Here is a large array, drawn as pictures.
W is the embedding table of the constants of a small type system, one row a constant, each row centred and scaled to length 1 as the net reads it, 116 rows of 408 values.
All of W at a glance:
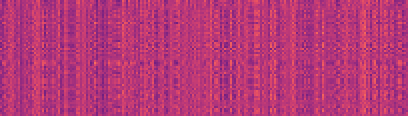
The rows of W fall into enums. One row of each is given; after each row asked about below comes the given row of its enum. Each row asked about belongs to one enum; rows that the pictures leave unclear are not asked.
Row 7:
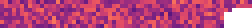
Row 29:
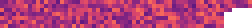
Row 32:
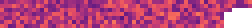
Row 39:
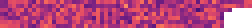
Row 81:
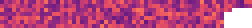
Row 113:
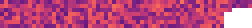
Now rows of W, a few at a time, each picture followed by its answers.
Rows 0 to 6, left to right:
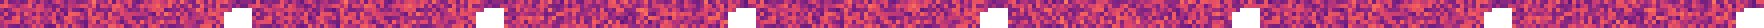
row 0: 113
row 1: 113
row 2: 81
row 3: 113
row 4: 7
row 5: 113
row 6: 81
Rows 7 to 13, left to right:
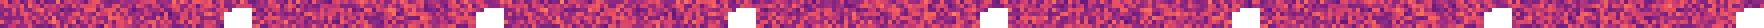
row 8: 29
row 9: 7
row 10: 32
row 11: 81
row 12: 29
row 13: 113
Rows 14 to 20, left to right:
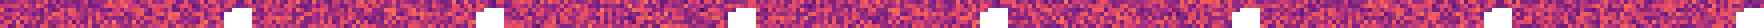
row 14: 32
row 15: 81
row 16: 39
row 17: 81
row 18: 7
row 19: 32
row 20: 113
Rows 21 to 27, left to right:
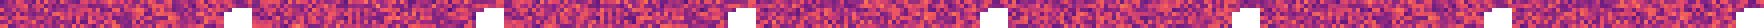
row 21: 29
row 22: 39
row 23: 39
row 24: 32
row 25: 113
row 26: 29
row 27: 32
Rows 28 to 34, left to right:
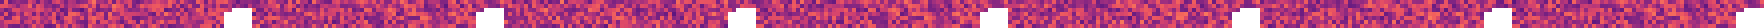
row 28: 113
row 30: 7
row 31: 29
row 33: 32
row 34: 29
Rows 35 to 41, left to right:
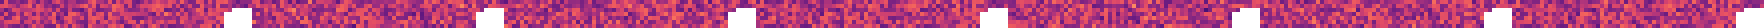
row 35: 113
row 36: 7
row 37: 32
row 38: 113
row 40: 7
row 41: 113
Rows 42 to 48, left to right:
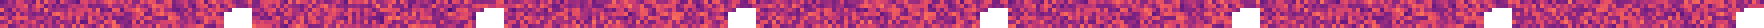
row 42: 29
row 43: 39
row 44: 32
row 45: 32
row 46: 29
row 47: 29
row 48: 7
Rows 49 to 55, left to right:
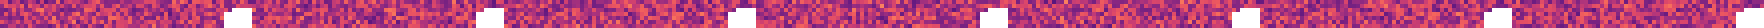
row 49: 7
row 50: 81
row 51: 32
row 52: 39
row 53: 7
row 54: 32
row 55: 113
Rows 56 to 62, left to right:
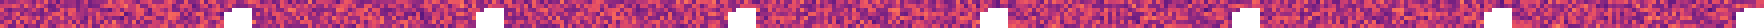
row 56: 32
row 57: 7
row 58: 7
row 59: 81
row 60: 39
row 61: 81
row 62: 39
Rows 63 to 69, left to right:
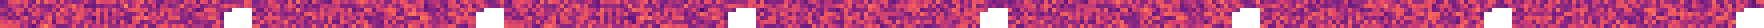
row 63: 39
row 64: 29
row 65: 39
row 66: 113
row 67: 29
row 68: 32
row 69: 81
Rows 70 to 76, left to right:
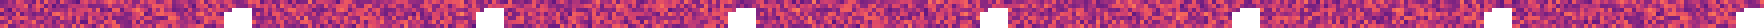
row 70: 29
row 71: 7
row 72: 113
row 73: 7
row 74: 32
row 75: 81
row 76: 29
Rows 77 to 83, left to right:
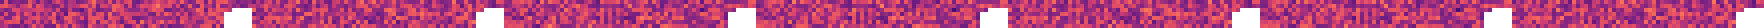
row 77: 113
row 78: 81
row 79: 39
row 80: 39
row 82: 39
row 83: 81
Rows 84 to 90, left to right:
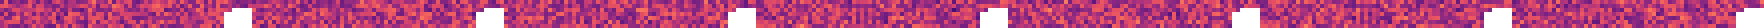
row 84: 113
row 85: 32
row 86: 81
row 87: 39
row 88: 7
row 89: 39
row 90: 29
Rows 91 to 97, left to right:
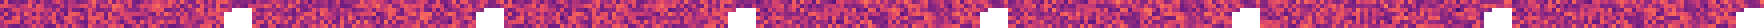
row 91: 113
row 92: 32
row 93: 113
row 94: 29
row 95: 29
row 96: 39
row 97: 29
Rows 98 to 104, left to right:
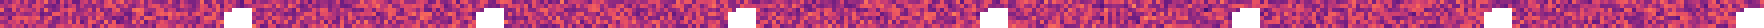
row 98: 81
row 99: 32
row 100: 7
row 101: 32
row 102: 39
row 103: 113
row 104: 29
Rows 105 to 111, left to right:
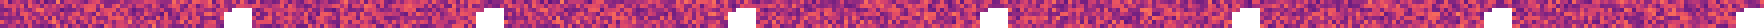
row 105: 7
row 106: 113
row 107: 7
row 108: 32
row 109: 81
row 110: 32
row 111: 29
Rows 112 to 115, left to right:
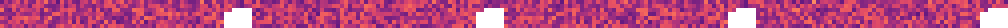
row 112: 81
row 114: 81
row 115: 7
